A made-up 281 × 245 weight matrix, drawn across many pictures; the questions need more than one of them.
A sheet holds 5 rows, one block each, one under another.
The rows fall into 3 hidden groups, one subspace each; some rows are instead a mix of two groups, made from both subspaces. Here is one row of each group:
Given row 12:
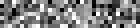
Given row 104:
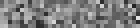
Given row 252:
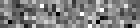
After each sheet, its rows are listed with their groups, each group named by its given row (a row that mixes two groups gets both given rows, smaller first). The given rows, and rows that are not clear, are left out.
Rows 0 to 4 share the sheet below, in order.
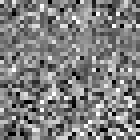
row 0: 12
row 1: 12
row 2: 12
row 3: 252
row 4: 12 and 252
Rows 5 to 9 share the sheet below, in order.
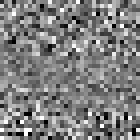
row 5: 12
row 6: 12
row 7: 252
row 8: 104
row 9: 104
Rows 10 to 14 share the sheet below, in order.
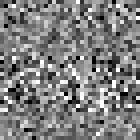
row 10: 252
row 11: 252
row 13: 252
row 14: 252
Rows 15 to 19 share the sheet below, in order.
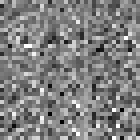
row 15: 12
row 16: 252
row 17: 252
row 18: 12
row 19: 12
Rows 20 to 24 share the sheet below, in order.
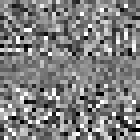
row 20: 252
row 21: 104
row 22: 12
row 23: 252
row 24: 252
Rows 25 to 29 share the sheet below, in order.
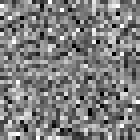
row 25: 12
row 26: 12
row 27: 104
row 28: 252
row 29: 104
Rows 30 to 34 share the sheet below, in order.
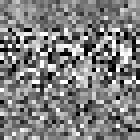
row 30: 252
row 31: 104
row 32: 12
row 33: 12 and 104
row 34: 12 and 252
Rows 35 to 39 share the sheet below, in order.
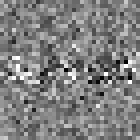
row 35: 12
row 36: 12
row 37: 252
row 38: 252
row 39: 104 and 252
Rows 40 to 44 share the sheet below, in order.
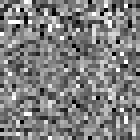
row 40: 104
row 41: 12
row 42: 252
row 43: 12
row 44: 104
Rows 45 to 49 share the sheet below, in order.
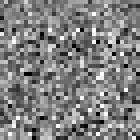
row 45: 104
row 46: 12
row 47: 252
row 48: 252
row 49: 12 and 252
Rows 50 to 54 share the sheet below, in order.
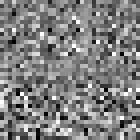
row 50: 12
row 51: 12
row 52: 104
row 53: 104
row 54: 104
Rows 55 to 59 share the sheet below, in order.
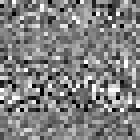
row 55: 12
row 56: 104
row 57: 104
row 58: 12
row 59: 252
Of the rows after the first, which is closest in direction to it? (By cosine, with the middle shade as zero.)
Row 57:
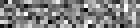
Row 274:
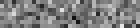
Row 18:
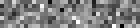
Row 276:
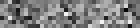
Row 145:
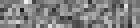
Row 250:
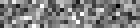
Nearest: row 145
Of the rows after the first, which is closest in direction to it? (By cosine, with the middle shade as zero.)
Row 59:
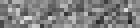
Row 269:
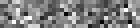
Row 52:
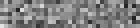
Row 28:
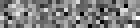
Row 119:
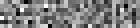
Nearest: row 269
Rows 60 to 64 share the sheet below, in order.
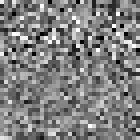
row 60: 12
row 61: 252
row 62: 252
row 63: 252
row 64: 104
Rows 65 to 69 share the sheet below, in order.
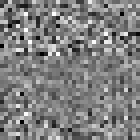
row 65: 104
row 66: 104
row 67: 104
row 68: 104
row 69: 104
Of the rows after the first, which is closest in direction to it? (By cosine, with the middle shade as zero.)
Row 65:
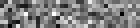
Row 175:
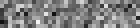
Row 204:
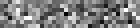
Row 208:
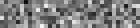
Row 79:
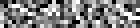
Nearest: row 208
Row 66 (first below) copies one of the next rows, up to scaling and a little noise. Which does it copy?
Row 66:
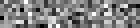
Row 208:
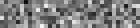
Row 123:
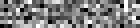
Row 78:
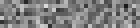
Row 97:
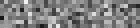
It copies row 97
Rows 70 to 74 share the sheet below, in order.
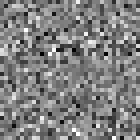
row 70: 104 and 252
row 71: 104
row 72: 104
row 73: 12
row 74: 12
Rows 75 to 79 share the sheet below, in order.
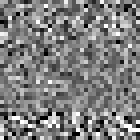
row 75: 104
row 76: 12
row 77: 104
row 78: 104
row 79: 252
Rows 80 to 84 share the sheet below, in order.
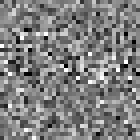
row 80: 12
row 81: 104
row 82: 252
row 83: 104 and 252
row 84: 252
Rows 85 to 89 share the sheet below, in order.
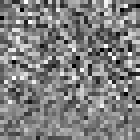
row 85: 104
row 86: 252
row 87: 252
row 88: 252
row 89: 104
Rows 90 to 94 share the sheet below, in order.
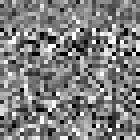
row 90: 12
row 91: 12
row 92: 252
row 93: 104
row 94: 12
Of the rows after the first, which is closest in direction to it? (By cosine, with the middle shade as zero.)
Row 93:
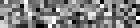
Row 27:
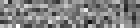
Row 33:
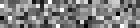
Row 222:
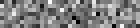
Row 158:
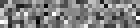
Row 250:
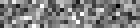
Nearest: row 158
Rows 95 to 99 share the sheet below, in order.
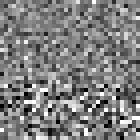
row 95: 252
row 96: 104
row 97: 104
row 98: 104 and 252
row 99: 104
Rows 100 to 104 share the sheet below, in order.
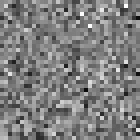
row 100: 252
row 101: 104
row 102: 252
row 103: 104
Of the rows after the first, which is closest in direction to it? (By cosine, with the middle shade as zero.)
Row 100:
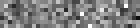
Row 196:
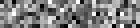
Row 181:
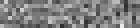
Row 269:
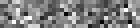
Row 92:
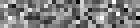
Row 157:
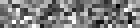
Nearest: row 92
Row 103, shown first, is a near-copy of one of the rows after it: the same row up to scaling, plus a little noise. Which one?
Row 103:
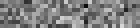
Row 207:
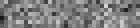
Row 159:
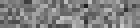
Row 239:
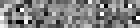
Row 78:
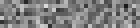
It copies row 159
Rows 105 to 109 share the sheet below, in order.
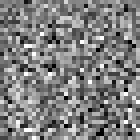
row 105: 104
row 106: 252
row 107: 12 and 252
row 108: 252
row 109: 252
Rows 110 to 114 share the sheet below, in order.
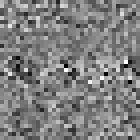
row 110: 104
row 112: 252
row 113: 104
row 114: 252
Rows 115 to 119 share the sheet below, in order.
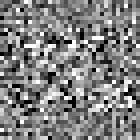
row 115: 104
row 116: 252
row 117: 12 and 104
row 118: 252
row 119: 104
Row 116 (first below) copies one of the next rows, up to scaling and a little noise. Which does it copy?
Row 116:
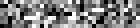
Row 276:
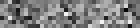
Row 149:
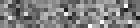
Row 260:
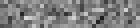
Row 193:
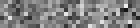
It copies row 260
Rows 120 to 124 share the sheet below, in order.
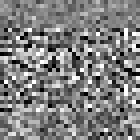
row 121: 104
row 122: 252
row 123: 104
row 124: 252
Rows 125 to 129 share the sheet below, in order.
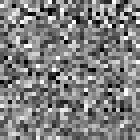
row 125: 12 and 252
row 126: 252
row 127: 104
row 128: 104
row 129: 104
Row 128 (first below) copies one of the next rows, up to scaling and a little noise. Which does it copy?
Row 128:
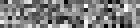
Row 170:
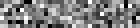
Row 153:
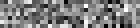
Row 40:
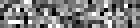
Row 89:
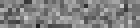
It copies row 153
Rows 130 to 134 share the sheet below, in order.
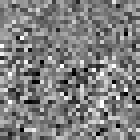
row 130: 252
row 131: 104
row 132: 12 and 252
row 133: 252
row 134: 12 and 252
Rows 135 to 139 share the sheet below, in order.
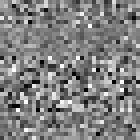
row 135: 104 and 252
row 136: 252
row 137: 12
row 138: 104
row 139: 252
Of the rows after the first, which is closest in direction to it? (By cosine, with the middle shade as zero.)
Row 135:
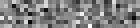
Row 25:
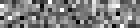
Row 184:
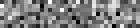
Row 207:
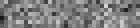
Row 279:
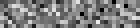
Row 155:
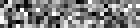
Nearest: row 155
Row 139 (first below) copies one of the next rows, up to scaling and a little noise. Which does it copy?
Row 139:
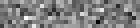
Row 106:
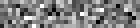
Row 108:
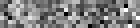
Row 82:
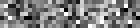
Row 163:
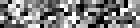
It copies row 106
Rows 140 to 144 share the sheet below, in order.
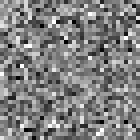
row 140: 104
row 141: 252
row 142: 104
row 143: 12
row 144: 252
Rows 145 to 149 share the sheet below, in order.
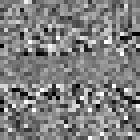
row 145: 104
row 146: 104
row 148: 252
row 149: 252
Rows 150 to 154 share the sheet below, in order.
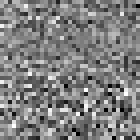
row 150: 104
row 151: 12
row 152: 104
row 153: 104
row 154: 12
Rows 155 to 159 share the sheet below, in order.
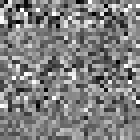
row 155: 104
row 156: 252
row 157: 252
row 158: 104
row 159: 104
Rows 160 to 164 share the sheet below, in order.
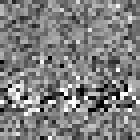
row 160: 12 and 252
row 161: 252
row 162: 12
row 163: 252
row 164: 104
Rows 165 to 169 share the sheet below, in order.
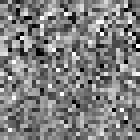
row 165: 252
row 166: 104
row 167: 252
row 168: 12
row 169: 252
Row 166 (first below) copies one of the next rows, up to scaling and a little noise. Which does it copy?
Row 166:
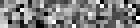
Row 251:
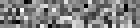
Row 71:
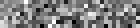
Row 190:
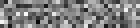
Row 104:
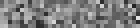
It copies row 104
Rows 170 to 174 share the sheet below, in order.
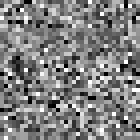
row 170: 104
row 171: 252
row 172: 252
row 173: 104
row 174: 252
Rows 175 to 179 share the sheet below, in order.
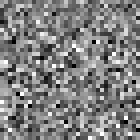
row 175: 104
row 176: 12
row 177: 12
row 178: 104
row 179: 252
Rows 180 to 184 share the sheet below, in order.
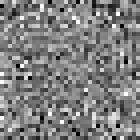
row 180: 12
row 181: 12 and 104
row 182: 104
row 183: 104
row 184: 12
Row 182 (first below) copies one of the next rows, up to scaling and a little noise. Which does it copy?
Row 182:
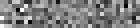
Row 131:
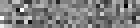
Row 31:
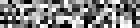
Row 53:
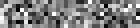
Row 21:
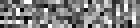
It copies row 131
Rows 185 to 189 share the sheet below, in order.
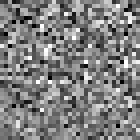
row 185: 252
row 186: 12 and 252
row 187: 104
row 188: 252
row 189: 12 and 252
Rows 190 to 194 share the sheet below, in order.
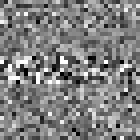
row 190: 104
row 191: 104
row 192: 104
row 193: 252
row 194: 12
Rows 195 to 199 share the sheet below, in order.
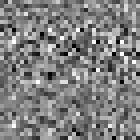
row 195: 104
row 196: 12
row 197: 12 and 104
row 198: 12
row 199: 12
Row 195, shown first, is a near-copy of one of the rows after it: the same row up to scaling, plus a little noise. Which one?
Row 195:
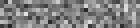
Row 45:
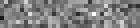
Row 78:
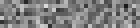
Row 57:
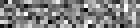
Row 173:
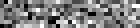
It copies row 57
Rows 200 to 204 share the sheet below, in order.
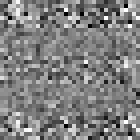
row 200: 252
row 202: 104
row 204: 252
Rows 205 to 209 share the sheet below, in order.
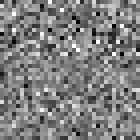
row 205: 12
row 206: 12
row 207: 104
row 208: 104
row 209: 12
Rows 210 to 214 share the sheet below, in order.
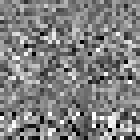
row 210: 104
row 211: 252
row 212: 252
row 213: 12
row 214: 12
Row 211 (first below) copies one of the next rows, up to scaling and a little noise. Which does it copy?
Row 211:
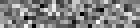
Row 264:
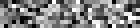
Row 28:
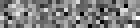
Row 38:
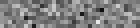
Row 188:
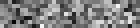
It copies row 38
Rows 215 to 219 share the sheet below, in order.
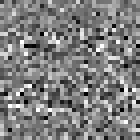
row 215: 12
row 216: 252
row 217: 104
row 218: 104
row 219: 104 and 252
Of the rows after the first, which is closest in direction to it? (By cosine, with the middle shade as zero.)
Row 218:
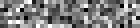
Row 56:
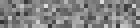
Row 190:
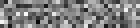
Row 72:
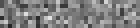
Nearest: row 190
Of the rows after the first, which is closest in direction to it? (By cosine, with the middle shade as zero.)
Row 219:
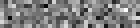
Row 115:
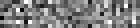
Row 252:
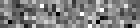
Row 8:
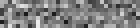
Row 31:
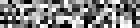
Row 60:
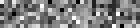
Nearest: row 115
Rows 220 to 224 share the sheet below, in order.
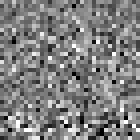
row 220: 12
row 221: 12
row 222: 12
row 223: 12 and 104
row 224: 252
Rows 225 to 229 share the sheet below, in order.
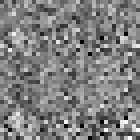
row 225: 12
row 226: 252
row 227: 252
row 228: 252
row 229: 252
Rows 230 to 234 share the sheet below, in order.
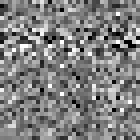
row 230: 12
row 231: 12 and 252
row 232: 12
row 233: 12
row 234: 12
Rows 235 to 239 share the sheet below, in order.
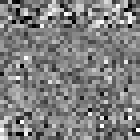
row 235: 252
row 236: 104
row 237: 104
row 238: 252
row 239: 104
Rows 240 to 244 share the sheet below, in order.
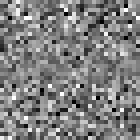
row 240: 252
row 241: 104
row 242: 12 and 252
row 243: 12
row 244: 104
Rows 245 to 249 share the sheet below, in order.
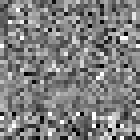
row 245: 104 and 252
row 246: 104 and 252
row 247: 252
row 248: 104
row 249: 12
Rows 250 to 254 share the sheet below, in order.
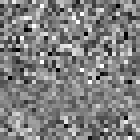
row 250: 12 and 252
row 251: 104
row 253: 252
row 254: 252
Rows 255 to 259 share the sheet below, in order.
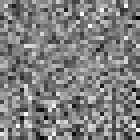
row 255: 252
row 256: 252
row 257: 12 and 252
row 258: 104
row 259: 104
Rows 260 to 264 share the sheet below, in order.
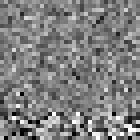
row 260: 252
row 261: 252
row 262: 12
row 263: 104
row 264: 252
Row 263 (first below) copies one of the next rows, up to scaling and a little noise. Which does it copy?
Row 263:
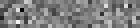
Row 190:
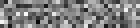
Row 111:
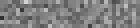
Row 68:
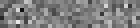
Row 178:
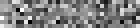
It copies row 68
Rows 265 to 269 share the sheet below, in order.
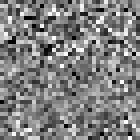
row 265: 252
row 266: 12
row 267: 12
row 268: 12 and 104
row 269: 252
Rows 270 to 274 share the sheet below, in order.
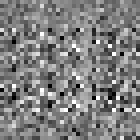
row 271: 12
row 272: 12
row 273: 12
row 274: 12
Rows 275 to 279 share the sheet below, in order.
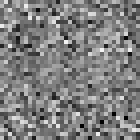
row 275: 104
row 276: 252
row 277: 252
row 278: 104
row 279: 252
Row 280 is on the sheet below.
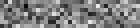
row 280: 104
